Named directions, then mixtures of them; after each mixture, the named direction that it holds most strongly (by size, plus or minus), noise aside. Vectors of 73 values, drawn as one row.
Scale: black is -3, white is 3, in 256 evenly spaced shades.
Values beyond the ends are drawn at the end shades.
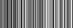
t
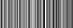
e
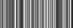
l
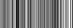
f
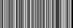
l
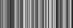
l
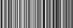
e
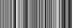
f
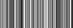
l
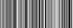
f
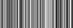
l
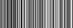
t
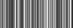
l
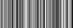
e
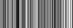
f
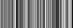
f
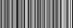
f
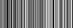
t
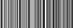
e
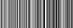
e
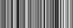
f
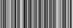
l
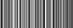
e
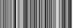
l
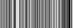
f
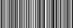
e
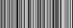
f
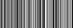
e
